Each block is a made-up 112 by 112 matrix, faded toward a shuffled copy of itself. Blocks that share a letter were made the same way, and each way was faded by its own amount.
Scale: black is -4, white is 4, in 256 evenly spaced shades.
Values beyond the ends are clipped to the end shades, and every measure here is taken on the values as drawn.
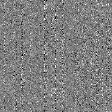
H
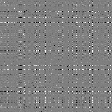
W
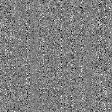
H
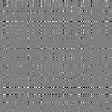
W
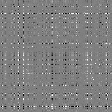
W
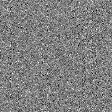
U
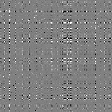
W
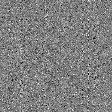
U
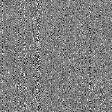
H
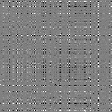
W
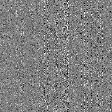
H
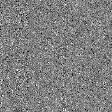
U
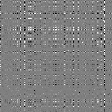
W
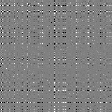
W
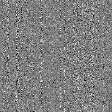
H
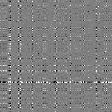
W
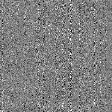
H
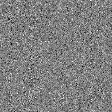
U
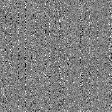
H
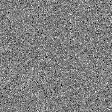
U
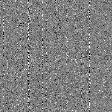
H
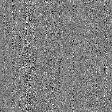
H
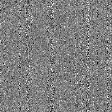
H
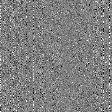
H
